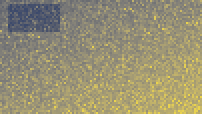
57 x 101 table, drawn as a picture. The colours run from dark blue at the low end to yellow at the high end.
On average the colour sits 60% of the way up the scale. The ninth with the lowest average is the top left. Values rise toward the bottom right. The halves do not mirror each other. There are no regular stripes. In the top left lies a patch that is lower than the rest.
